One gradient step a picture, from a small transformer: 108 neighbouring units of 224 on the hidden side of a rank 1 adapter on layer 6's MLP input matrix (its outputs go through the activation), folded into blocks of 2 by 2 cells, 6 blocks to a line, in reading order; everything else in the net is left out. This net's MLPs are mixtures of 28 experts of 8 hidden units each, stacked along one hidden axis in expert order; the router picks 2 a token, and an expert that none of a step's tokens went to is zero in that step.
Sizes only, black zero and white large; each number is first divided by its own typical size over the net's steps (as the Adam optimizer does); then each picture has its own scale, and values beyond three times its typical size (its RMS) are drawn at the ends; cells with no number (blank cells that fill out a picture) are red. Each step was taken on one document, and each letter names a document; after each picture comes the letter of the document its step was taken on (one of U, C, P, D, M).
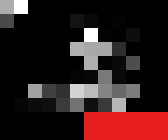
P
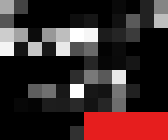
P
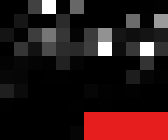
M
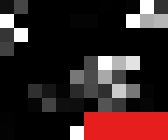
P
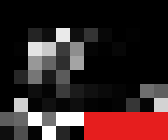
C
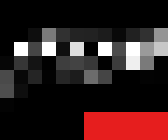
M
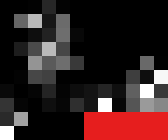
C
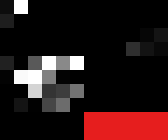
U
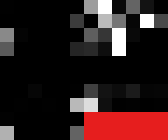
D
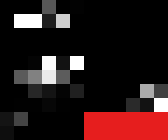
C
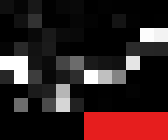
U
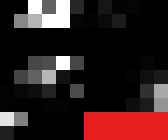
C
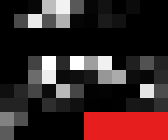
C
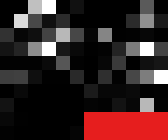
M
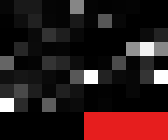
U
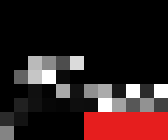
C
